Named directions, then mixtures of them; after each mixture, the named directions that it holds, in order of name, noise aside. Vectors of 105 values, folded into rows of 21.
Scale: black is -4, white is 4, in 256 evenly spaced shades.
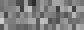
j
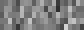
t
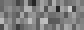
j, t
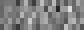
j, t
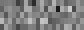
j, t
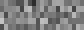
j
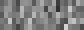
t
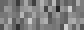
j, t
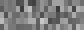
j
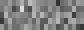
j, t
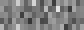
j, t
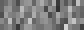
t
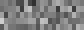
j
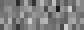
j, t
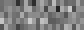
j, t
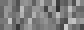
t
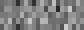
j, t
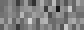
j, t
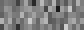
j, t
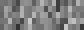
t
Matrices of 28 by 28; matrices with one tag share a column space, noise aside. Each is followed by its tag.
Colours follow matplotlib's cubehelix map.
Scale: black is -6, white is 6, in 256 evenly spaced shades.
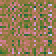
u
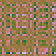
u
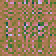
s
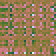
u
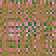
s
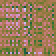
u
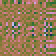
s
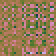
u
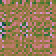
s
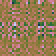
s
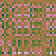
u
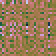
s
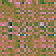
s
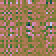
s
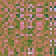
u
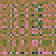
u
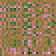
u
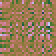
s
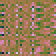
u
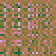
u
